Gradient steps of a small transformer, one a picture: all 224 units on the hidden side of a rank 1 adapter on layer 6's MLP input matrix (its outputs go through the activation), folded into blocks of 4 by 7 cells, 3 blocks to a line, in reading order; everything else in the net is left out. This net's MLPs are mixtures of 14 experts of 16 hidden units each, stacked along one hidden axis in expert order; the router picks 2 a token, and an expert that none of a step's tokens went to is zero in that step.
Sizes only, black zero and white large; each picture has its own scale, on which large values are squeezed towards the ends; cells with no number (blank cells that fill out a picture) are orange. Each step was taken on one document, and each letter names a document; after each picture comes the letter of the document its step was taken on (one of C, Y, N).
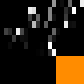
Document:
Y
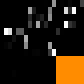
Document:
Y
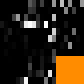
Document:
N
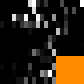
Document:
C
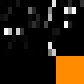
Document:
Y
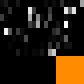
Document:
Y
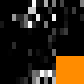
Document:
C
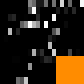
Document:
N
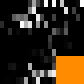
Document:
C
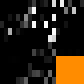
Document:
N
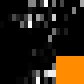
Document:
C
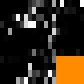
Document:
N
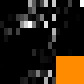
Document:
N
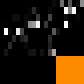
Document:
Y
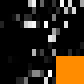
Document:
N
